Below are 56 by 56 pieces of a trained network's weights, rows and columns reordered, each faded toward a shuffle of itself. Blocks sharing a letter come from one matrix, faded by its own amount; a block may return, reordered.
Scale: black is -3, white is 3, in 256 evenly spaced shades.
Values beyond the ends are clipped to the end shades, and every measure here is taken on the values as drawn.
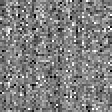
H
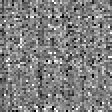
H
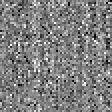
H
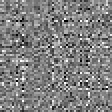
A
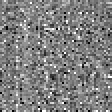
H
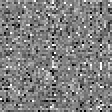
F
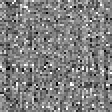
H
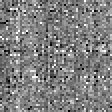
H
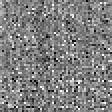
H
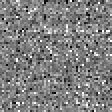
F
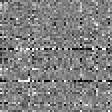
A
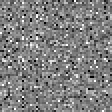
F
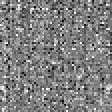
H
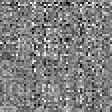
A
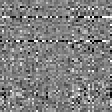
A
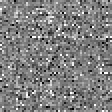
F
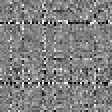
A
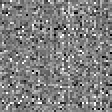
H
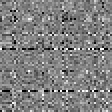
A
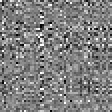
A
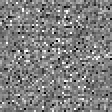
F
